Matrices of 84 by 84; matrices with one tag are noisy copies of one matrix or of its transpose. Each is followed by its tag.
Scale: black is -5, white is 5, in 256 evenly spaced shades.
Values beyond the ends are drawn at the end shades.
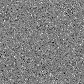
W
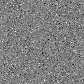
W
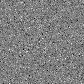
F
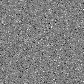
F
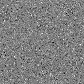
W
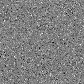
W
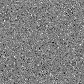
W
